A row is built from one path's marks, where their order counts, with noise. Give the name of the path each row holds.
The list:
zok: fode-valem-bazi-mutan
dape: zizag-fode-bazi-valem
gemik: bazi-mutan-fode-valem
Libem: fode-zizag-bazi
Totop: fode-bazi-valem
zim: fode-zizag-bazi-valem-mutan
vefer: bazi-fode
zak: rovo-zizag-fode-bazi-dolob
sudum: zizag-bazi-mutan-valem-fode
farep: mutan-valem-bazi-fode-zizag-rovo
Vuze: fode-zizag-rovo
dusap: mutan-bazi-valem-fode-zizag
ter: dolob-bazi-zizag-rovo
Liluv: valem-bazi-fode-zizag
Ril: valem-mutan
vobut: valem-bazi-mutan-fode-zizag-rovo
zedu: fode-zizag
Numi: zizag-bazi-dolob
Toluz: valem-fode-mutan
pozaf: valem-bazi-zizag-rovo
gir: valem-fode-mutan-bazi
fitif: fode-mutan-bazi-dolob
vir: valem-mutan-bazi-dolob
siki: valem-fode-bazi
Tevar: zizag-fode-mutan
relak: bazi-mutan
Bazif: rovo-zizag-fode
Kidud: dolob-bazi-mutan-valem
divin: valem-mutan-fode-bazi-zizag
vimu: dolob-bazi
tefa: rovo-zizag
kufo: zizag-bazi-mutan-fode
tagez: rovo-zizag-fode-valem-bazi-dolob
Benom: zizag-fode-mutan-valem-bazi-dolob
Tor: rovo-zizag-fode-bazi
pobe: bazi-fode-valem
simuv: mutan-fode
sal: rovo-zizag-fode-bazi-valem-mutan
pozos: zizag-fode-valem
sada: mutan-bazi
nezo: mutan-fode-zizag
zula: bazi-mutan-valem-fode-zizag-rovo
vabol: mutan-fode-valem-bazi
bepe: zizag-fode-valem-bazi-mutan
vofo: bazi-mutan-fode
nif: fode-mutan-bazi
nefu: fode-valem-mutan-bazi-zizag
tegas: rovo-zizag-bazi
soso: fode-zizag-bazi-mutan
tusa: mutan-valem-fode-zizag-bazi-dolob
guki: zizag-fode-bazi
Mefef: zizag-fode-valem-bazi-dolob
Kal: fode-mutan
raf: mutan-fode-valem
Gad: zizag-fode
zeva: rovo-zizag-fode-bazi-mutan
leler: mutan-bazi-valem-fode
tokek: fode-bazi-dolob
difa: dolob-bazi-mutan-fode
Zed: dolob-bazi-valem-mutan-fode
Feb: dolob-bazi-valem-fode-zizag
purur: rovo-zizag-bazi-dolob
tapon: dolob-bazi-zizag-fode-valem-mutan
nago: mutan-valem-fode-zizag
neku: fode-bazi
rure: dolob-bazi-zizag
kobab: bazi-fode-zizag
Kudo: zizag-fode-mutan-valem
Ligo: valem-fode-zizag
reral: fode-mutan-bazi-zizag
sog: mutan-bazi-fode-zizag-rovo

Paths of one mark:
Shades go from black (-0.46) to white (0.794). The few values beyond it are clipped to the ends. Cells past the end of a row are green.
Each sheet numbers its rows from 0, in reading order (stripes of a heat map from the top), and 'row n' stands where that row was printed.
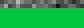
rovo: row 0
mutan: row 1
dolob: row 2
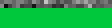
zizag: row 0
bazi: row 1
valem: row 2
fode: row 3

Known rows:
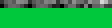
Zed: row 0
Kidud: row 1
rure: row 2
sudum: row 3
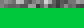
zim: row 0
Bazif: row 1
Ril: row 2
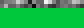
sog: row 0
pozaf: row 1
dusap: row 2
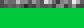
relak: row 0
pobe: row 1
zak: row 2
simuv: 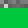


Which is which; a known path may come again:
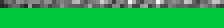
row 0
tapon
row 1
Gad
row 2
nefu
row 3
sog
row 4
zak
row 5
zeva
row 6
zim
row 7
farep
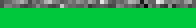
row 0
tusa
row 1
divin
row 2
raf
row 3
kobab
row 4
leler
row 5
pozaf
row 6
pozos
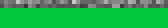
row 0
vofo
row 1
zedu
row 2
vefer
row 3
Toluz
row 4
Vuze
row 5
neku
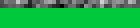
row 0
relak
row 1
vir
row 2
rure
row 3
tefa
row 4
Libem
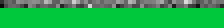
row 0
Zed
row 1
soso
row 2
kufo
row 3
simuv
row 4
guki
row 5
Kudo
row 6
sudum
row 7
difa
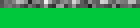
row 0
dusap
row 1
purur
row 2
Bazif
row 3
Liluv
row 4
bepe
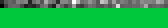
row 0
Kidud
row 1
ter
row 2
tegas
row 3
Totop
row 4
Kal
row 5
reral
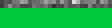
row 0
Ril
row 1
sada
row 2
pobe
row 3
tokek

